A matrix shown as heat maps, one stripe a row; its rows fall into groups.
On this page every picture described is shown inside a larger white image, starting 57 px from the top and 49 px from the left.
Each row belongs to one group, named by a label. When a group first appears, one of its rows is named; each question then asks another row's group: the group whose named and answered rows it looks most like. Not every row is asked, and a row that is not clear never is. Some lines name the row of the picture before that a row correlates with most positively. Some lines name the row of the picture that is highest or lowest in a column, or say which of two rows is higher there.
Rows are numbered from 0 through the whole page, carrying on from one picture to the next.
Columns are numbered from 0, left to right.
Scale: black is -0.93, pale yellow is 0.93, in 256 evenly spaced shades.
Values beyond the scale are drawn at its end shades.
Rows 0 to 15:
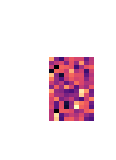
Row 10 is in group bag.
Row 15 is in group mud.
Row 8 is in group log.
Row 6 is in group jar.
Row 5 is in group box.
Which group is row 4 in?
box
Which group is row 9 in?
log
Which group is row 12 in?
jar
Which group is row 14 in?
mud
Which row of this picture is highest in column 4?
3
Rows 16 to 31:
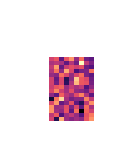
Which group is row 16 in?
mud
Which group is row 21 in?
jar
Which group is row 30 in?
bag
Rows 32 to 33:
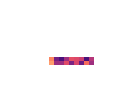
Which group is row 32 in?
box
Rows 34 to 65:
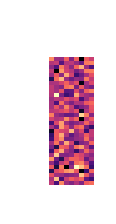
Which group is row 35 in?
bag
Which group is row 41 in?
mud
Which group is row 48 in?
log
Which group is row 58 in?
mud
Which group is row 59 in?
box
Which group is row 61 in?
jar
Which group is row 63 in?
log
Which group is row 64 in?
mud
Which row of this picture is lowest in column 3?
61
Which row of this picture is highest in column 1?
43
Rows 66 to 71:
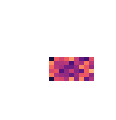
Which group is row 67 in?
log
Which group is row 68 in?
log
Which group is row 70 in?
log
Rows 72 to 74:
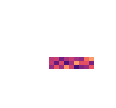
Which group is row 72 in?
bag
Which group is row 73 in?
jar
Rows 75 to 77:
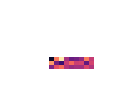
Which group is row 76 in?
box
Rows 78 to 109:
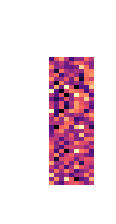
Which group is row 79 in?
jar
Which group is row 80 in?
log
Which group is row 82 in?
bag
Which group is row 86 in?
box
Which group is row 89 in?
jar
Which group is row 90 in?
jar
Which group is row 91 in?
box
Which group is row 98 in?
bag
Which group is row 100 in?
box
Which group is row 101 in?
jar
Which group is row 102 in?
mud
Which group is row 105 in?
jar
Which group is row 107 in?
log
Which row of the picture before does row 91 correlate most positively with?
76
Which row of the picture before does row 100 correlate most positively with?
76
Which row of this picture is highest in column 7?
88
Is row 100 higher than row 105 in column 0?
Yes
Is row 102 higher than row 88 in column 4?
Yes
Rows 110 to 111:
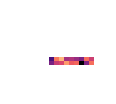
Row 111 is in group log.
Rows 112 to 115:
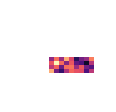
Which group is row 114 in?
mud
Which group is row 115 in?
box
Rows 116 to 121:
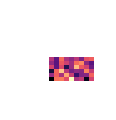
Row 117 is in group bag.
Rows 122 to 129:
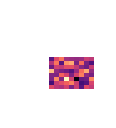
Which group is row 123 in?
mud
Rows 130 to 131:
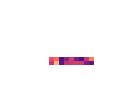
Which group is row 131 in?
mud
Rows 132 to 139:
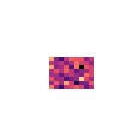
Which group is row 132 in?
box
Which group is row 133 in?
jar
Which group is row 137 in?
log
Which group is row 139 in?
box
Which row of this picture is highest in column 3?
138
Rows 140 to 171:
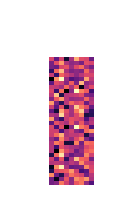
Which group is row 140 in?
jar
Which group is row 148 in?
jar
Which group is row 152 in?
jar
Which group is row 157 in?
jar
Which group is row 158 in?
bag
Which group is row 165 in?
jar
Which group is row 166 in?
log
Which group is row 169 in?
box
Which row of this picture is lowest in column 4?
161
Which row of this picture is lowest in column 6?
147
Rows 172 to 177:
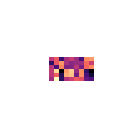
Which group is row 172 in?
bag
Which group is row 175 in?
mud
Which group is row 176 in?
mud
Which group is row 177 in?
mud
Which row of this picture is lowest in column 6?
172
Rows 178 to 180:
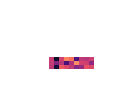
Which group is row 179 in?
jar
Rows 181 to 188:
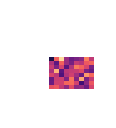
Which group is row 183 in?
jar
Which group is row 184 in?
mud
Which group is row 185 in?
bag
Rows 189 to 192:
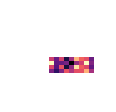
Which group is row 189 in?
jar
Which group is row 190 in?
log
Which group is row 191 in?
jar
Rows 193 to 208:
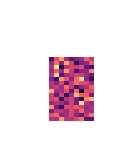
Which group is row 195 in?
mud
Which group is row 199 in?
jar
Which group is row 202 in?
jar
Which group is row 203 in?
bag
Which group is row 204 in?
log
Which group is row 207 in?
bag
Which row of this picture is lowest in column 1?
198
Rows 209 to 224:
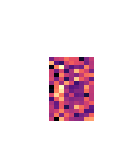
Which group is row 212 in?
jar
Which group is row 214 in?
jar
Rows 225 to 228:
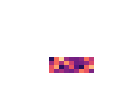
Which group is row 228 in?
log
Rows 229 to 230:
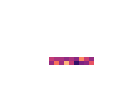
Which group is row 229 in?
log
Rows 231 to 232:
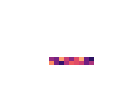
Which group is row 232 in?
box
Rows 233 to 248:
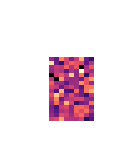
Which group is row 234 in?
box
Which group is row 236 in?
log
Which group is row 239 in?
log
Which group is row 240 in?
bag
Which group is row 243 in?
mud
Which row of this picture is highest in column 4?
237
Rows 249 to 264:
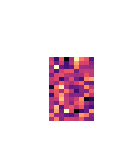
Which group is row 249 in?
jar
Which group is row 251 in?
mud
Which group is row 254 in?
bag
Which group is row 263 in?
log
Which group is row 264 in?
mud
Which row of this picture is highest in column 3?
262
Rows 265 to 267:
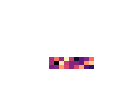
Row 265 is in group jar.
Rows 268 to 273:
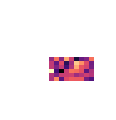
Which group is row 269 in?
jar
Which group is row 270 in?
jar
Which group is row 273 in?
mud
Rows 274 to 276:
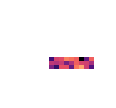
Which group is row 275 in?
jar
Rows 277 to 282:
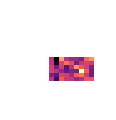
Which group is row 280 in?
log
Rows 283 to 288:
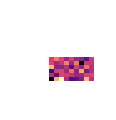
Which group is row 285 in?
log
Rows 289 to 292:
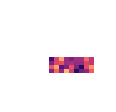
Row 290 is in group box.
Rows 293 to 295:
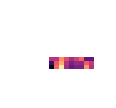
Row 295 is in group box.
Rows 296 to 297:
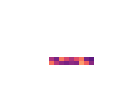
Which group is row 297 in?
log
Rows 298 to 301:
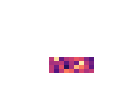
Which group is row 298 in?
mud
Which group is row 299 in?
log
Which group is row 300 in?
jar
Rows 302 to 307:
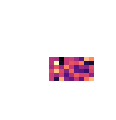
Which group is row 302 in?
bag
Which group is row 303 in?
mud
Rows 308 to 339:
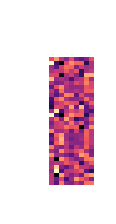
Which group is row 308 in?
bag
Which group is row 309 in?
box
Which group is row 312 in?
bag
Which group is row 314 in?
bag
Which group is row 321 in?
mud
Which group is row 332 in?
log
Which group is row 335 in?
mud
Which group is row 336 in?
mud
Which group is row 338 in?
jar
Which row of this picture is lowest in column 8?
336
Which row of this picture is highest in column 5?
338
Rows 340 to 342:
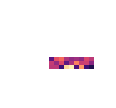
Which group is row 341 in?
jar
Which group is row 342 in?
mud
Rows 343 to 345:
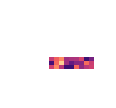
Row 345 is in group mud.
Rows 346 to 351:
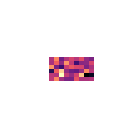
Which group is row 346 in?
mud
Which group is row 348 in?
box
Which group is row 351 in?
mud
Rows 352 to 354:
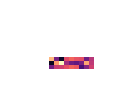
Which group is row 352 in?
box
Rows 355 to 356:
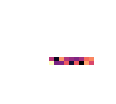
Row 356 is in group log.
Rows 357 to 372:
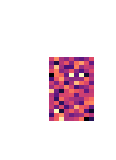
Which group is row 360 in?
bag
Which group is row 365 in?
box
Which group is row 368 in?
bag
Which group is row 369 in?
jar
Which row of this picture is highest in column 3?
364
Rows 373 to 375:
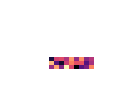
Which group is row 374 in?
box
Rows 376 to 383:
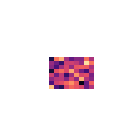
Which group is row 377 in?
bag
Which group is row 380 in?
jar
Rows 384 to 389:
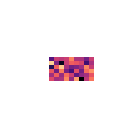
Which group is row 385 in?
box
